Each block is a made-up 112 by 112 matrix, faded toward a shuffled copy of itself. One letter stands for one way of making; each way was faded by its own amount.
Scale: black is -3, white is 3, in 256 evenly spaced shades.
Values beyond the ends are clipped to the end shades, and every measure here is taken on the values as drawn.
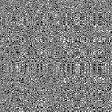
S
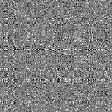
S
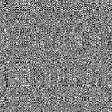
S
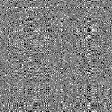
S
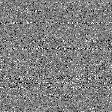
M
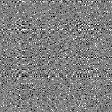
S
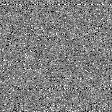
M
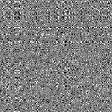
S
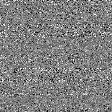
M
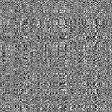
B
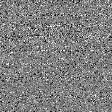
M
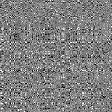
S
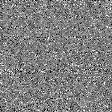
M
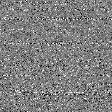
M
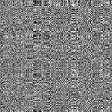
B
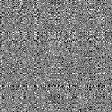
S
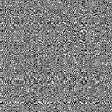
S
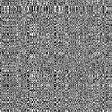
B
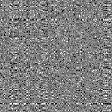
S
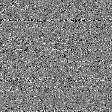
M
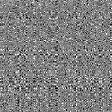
S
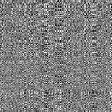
B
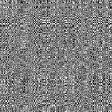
B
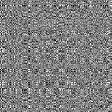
B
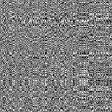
B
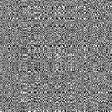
B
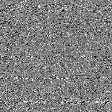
M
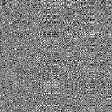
S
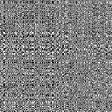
B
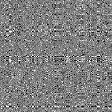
S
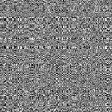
B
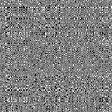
S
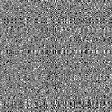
S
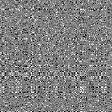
S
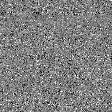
M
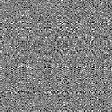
S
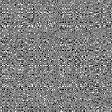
S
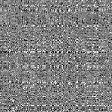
S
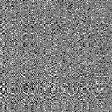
S
